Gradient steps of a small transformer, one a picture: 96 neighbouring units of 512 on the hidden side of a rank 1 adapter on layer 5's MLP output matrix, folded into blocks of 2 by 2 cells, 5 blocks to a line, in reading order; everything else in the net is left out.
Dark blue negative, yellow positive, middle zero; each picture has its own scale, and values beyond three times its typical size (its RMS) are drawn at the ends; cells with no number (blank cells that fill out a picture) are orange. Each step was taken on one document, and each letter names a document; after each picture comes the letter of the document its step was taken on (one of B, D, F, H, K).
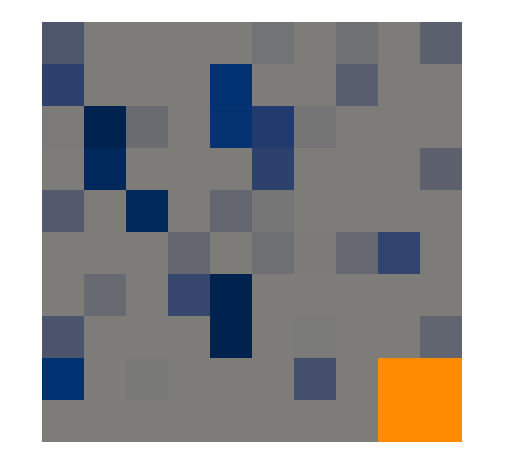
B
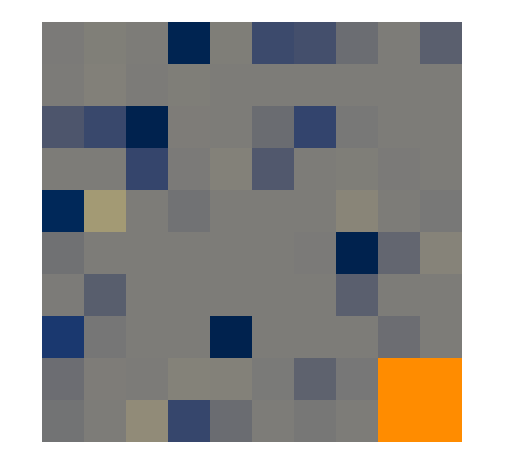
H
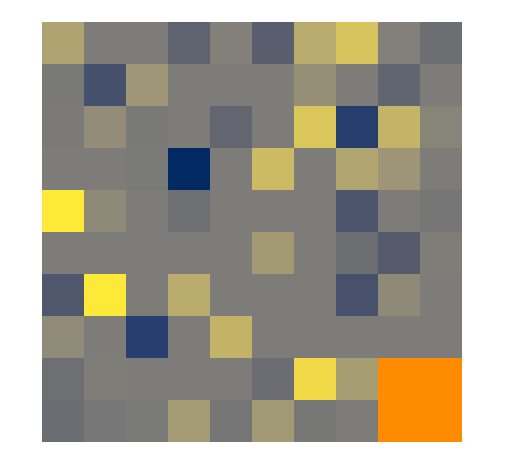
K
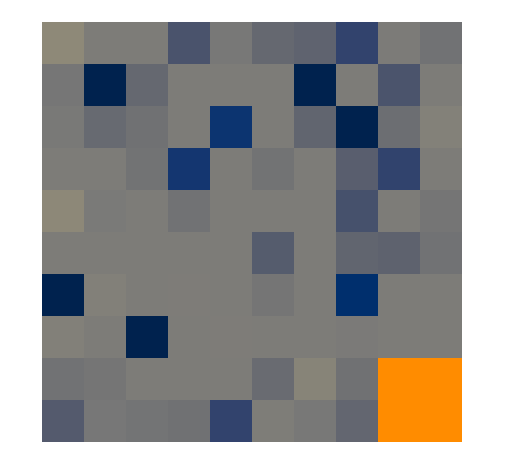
K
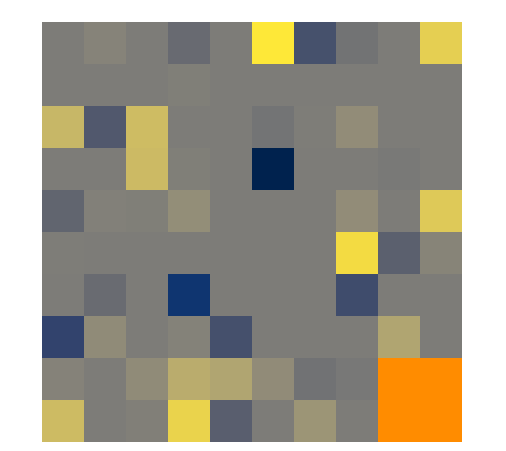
H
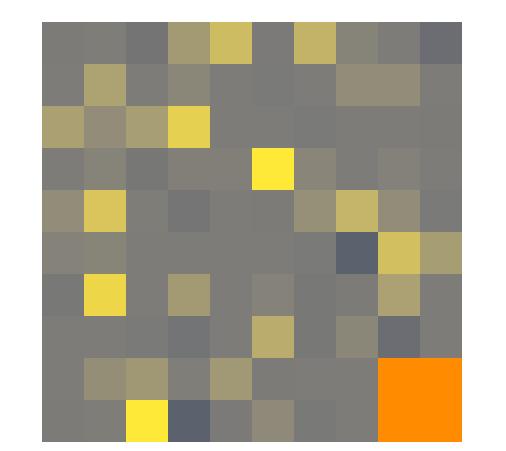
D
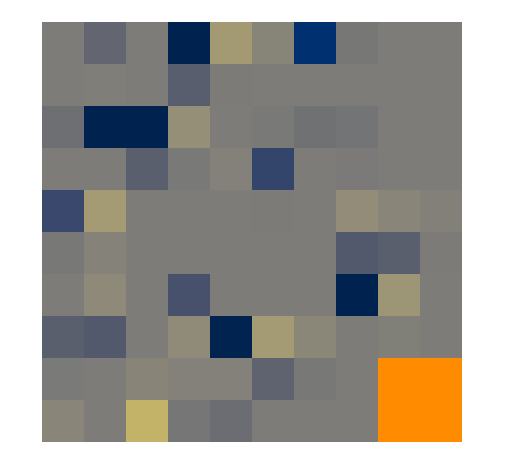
H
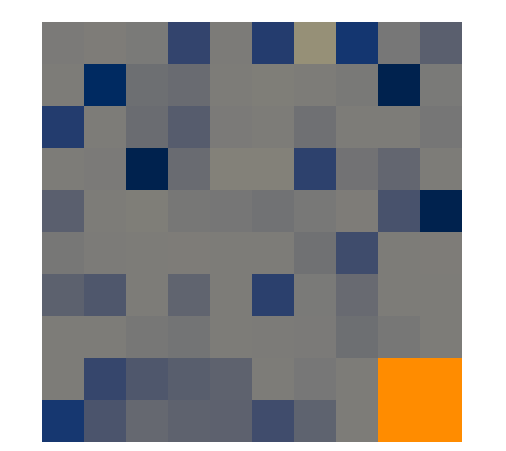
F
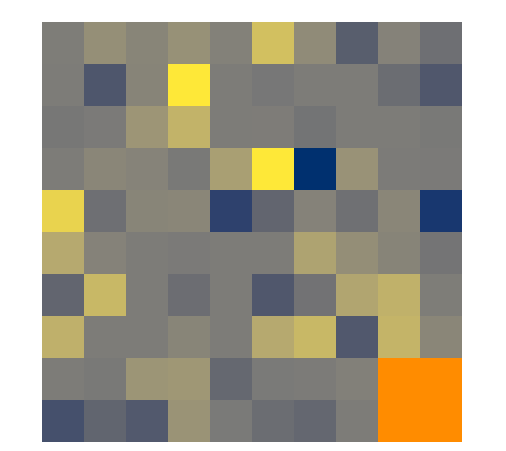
F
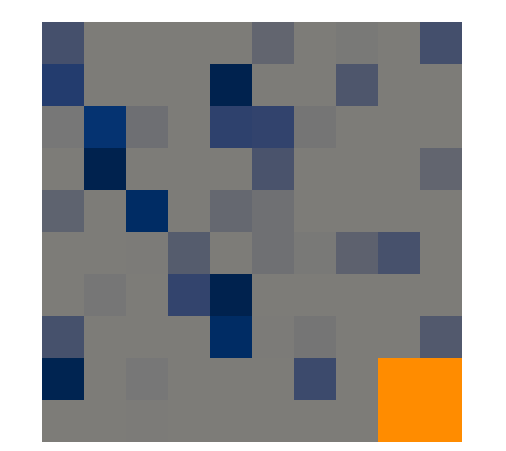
B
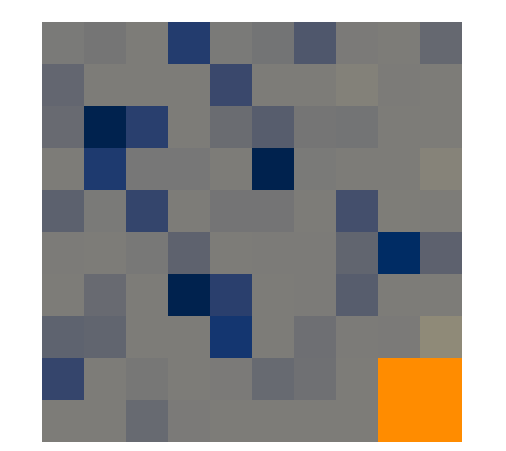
B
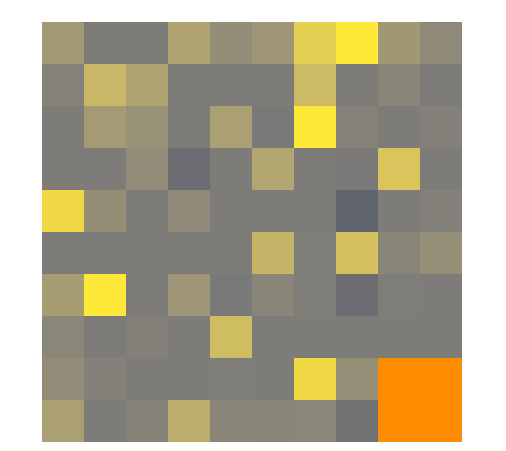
K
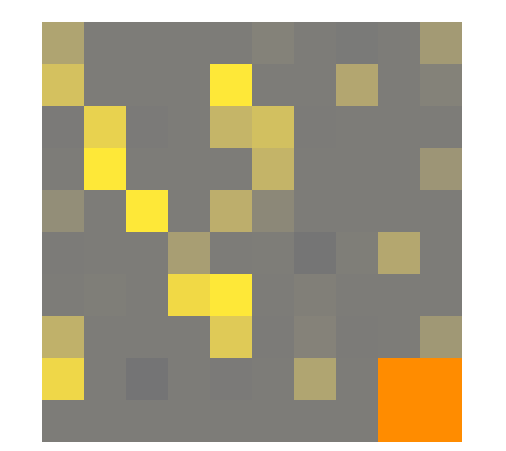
B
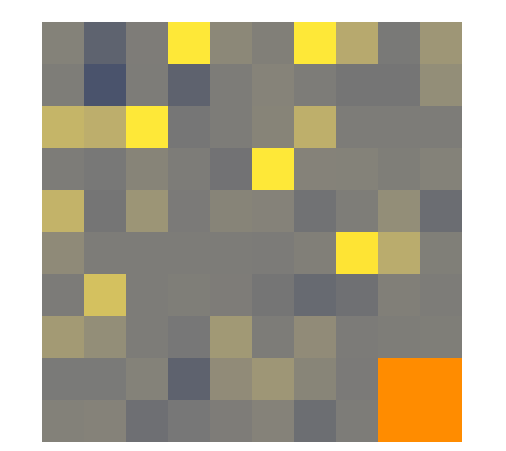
F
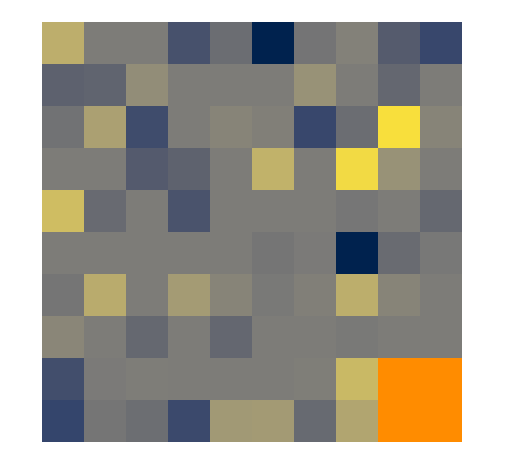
K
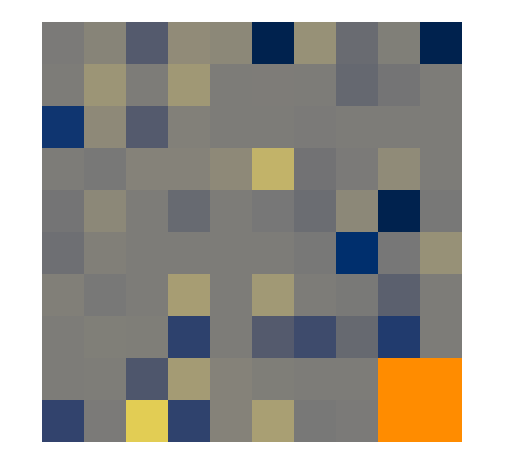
D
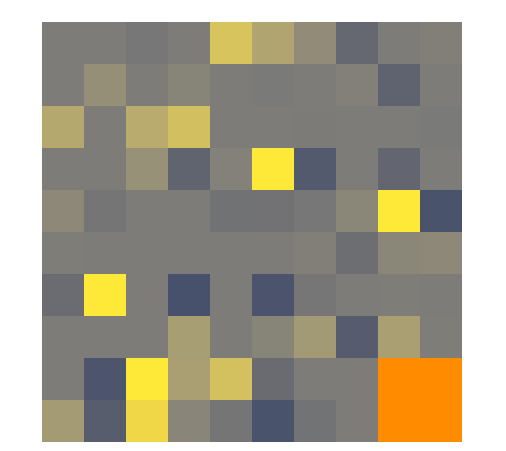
F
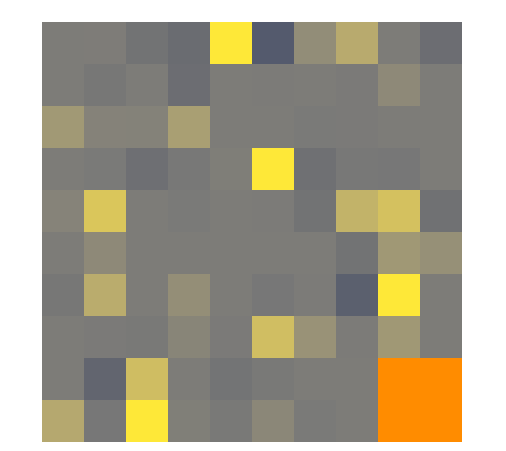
D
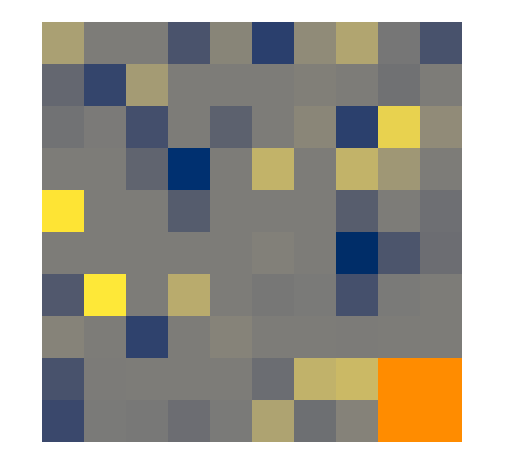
K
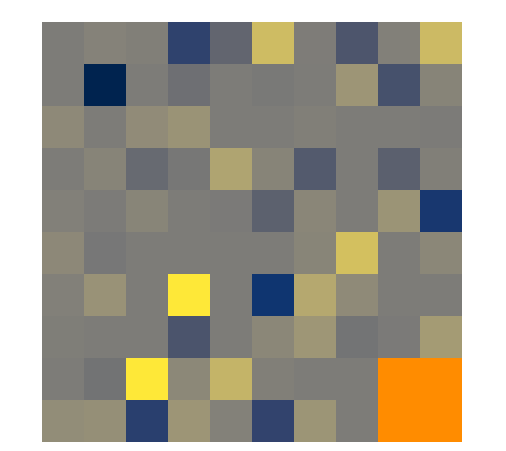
F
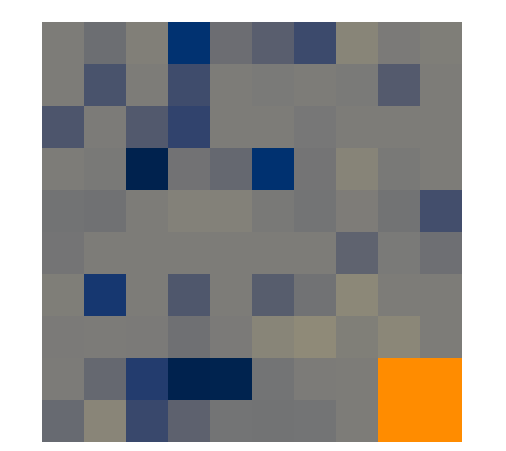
F
